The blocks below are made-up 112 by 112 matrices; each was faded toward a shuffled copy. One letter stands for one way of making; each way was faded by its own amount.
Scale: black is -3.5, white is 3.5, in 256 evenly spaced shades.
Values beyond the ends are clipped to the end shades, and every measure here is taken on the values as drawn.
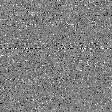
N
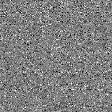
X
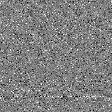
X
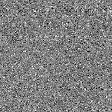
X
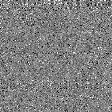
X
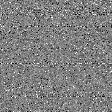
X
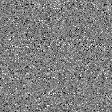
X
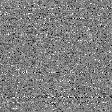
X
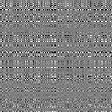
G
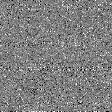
X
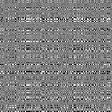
G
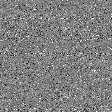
N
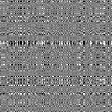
G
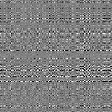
G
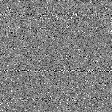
X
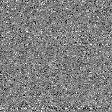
X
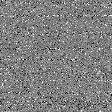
N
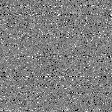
N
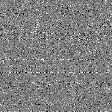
X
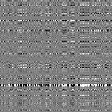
G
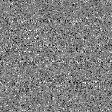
X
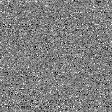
X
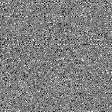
X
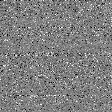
N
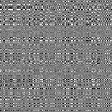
G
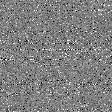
N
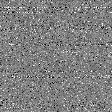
N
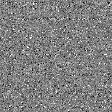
X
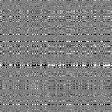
G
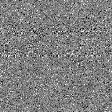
X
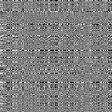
G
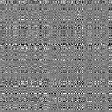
G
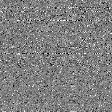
X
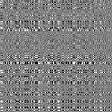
G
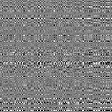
G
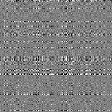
G
